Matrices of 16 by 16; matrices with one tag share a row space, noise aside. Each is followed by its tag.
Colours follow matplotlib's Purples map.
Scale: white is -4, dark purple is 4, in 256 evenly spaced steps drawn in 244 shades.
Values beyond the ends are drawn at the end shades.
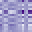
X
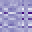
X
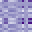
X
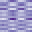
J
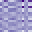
X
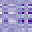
X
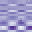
J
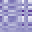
X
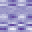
J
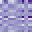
X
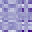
X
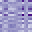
X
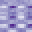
J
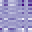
X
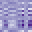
X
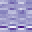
J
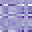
X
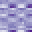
J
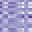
X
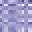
X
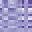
X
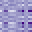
X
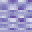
J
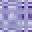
X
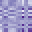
X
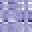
X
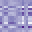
X
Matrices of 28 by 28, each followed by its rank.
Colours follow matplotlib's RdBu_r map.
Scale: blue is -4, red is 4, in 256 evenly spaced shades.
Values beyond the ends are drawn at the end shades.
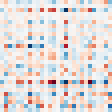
three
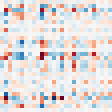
three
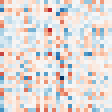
five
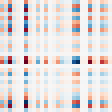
one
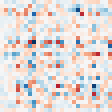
five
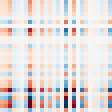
one
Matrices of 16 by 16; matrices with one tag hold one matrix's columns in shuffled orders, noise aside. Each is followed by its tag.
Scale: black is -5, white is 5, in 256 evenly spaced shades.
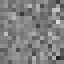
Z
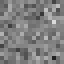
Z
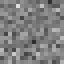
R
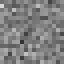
R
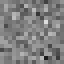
Z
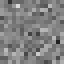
R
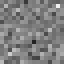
R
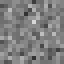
Z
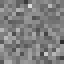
R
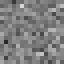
R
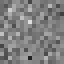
Z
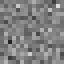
R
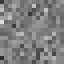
Z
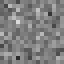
Z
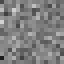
Z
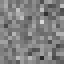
Z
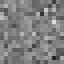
Z
